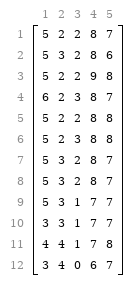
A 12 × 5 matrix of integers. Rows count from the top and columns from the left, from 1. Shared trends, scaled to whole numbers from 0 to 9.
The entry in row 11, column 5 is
8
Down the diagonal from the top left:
5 3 2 8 8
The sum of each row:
24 24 26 26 25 26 25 25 23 21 24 20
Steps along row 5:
down same up same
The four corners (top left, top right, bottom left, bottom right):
5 7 3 7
